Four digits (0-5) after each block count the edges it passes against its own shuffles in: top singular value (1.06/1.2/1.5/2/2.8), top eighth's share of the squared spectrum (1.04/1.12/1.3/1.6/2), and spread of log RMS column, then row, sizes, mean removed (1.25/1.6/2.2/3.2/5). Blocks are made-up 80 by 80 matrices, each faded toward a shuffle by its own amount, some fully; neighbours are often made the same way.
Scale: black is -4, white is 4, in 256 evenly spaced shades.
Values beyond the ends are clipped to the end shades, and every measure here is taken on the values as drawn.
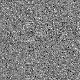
3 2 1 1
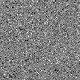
2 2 0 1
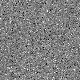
1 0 0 0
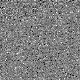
3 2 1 1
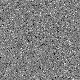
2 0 0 0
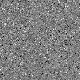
3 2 1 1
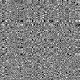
4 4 2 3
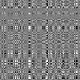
5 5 4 4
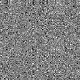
4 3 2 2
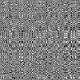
5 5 3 3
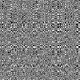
5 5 3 3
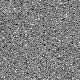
3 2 0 0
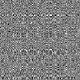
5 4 3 3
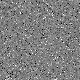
0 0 0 0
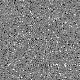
3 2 0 0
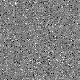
3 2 1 1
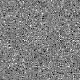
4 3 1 1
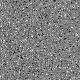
2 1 0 0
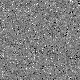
1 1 0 0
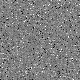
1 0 0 0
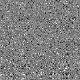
4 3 2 2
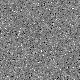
0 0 0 0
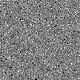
0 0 0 0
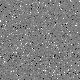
2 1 0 0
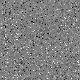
2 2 1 0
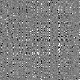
4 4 3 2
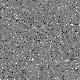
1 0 0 0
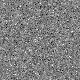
1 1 0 0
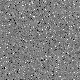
0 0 0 0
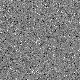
0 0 0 0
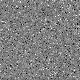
0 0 0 0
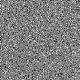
3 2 1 1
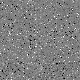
0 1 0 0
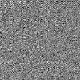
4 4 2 2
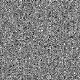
3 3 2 1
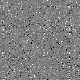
4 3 1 1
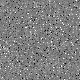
1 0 0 0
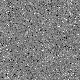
2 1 0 0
